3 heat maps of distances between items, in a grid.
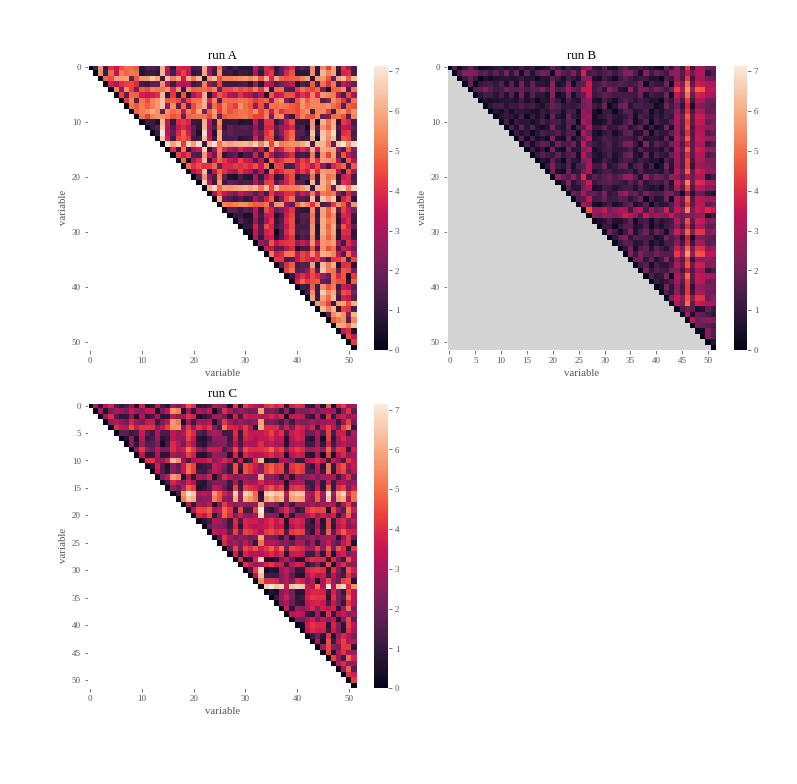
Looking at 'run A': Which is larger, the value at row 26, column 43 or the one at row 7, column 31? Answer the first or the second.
the first
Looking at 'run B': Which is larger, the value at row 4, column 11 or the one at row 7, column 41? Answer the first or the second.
the first
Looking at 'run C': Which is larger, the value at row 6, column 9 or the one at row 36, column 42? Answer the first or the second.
the second
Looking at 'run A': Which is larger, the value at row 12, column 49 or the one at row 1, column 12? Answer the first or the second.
the first
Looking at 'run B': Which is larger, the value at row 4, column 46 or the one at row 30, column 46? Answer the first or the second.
the first
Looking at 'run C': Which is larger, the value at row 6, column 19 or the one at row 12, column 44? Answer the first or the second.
the first
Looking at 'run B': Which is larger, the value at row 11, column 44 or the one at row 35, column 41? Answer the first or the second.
the first
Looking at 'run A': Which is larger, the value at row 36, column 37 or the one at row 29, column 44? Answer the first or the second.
the first
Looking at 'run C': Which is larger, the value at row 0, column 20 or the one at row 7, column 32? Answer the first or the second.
the first
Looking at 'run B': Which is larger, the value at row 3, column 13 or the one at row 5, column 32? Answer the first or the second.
the second
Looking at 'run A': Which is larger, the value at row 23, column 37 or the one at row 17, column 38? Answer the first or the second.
the second
